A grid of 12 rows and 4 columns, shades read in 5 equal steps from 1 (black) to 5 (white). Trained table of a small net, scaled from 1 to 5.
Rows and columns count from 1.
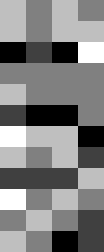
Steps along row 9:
same same up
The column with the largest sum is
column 1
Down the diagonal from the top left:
4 3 1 3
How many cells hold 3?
17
